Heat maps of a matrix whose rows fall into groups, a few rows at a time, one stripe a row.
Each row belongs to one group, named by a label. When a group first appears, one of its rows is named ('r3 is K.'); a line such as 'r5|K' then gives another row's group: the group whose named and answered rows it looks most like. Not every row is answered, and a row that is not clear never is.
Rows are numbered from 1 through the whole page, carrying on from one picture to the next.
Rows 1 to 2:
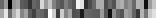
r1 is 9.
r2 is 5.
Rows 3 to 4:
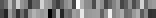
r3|9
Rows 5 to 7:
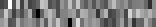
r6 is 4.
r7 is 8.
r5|9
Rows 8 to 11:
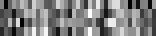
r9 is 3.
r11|3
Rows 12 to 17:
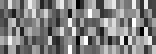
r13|3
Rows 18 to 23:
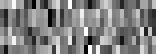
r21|9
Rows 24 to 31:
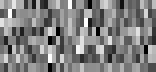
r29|9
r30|5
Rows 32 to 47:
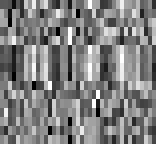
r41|4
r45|8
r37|3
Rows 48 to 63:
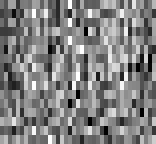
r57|3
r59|8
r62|3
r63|5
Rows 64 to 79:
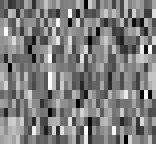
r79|4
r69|9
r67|4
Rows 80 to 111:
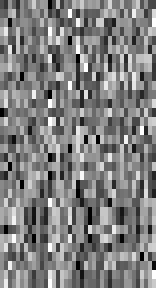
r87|4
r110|5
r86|4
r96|8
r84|8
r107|5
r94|9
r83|5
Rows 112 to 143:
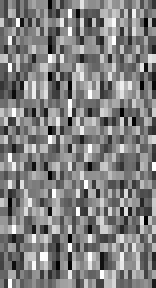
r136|9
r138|3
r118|5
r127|5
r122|3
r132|9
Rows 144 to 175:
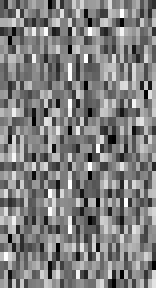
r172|4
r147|3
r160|4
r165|5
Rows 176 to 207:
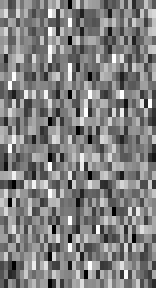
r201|4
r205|3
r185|9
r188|4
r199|4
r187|9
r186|3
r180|8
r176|8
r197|5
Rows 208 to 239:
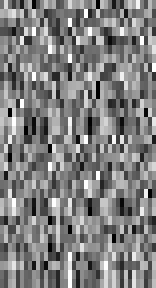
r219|9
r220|9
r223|4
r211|3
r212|9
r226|5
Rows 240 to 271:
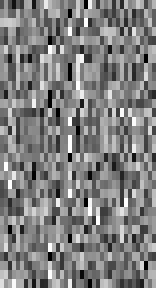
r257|8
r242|4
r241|8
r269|9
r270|5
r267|5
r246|9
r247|8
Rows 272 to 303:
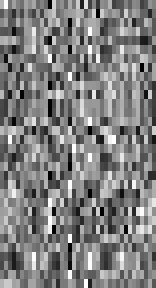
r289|3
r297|4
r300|3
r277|3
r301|3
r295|4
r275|3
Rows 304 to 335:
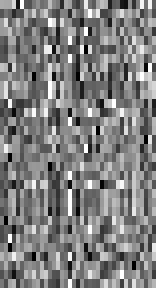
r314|5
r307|4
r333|8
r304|9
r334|3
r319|9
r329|3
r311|9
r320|4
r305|3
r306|5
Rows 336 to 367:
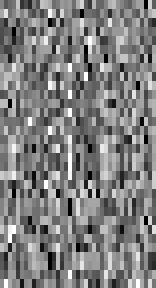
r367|4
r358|8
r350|5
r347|9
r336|9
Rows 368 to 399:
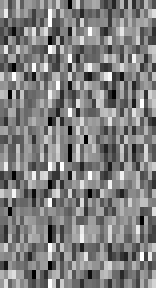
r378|9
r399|5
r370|4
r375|3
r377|8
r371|3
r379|9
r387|3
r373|5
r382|8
